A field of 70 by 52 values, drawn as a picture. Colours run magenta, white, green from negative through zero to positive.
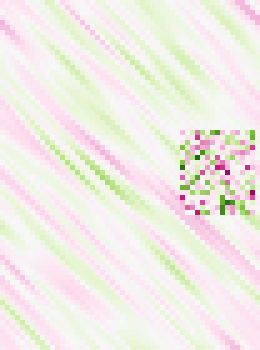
Histogram: heavy tails on both sides. Odd patch: rougher, in the middle right. Grain: diagonal, down to the right. Slope: none. Roughest part: middle right.
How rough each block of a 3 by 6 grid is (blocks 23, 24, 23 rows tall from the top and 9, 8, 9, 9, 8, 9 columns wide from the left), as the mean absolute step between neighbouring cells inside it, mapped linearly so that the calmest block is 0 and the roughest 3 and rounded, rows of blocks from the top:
0 0 0 0 0 0 | 0 1 0 0 3 3 | 0 0 0 0 0 0
